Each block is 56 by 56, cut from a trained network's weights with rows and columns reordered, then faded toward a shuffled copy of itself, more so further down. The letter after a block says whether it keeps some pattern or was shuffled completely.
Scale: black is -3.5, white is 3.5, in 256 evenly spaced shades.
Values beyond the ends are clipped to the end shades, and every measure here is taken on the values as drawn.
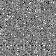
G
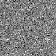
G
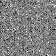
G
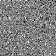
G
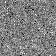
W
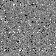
G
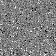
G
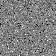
W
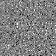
G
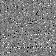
G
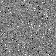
W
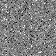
G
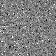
W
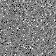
G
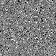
G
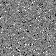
W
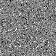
G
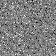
W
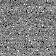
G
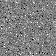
W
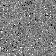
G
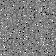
G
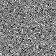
W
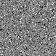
G
